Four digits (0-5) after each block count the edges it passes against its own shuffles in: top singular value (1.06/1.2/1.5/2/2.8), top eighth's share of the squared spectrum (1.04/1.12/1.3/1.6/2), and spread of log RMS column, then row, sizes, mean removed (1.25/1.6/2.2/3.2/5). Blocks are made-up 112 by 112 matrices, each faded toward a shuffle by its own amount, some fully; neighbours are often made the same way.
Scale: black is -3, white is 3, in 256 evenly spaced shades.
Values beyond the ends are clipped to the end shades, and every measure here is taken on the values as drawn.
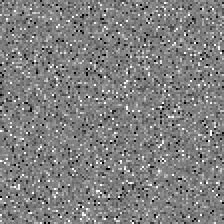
0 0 0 0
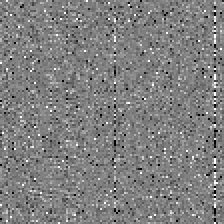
4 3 2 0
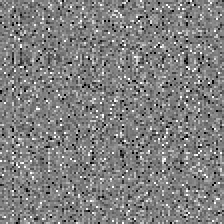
4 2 2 0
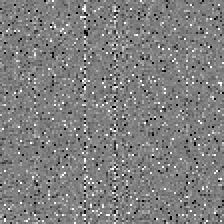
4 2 1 0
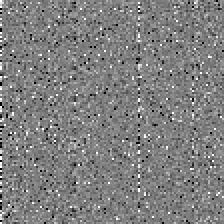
4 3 2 0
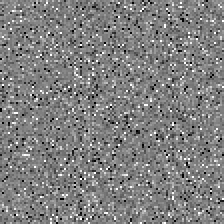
3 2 1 0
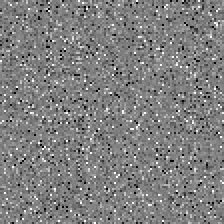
2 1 0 0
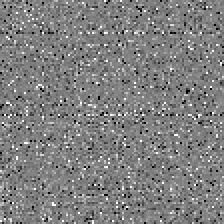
4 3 1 2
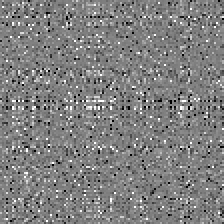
5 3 2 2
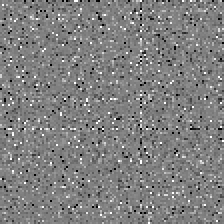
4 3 1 2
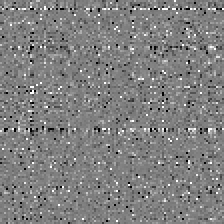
4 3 2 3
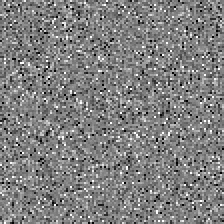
3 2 0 0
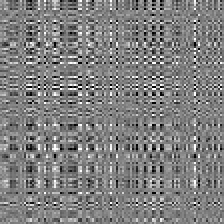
5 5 5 5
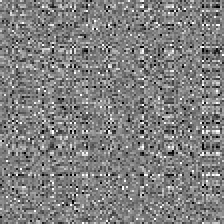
5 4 3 3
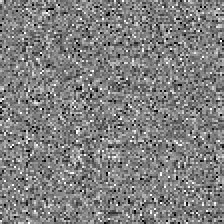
4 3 1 1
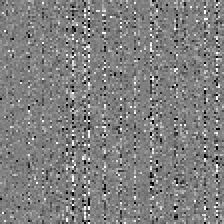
2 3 4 0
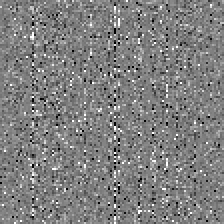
2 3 3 0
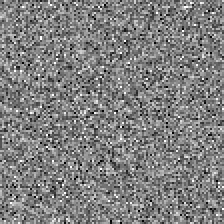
0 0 0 0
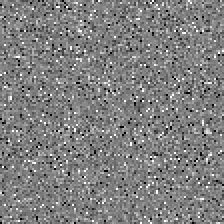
2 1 0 1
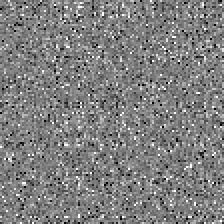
4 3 1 2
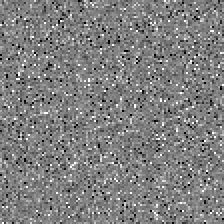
2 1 0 0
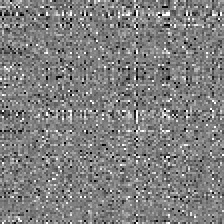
5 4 3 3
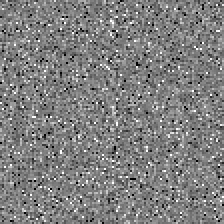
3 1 0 0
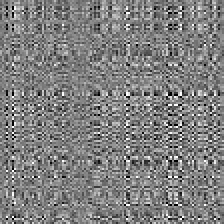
5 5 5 4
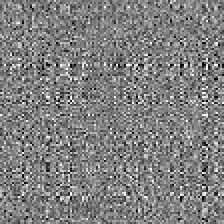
5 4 3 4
